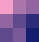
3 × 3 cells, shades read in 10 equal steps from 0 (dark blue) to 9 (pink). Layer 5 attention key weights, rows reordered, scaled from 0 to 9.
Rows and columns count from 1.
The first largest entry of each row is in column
1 1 2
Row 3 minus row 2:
-2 1 -1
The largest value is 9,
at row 1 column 1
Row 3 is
3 4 0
